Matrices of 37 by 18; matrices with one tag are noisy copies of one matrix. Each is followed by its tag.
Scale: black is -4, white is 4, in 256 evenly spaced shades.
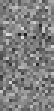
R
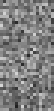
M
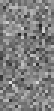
R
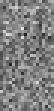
R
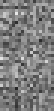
M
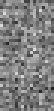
M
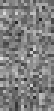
M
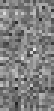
M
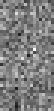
M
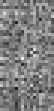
M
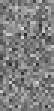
R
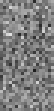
R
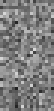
M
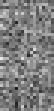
M
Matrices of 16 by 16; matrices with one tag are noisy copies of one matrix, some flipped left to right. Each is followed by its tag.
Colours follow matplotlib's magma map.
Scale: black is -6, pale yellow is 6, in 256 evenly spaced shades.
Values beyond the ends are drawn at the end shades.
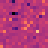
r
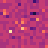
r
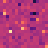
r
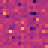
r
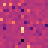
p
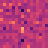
p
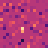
p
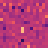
p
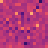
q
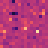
r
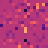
p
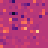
r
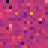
q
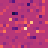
r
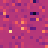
r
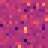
p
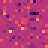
r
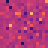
q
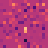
p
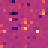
r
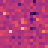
r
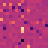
p
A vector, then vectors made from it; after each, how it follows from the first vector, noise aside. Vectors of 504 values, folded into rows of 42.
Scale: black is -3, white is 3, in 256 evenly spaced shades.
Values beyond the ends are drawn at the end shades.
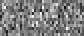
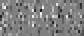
partly zeroed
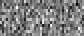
reversed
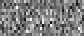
reversed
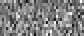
wrapped around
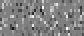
partly zeroed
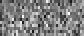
wrapped around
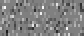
partly zeroed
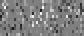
partly zeroed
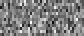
wrapped around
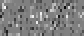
partly zeroed
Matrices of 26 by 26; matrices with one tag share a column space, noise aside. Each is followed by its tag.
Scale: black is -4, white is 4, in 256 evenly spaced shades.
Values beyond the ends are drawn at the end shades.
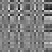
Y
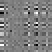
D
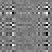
D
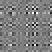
D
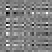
D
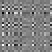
D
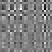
Y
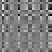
Y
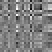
Y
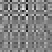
Y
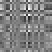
Y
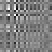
Y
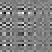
D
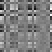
Y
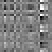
Y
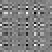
D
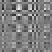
Y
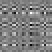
D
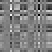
Y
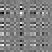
D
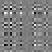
D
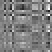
Y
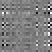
D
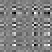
D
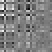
Y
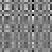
Y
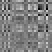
Y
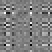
D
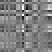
Y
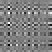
D
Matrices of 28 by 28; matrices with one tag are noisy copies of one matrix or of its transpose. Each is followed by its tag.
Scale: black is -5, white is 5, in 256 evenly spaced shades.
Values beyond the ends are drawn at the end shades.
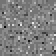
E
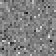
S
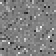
S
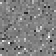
S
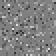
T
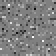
T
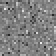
T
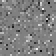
S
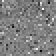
S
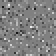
T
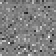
S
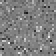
S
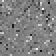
S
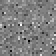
E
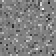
S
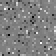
T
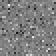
T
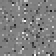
E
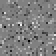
E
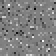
T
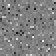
T
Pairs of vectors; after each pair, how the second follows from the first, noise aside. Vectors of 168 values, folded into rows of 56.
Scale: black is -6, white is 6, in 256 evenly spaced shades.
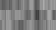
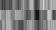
scaled up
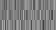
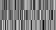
scaled up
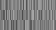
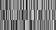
scaled up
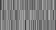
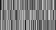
scaled up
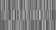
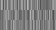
wrapped around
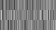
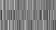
negated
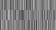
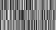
scaled up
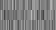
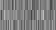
negated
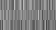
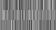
wrapped around
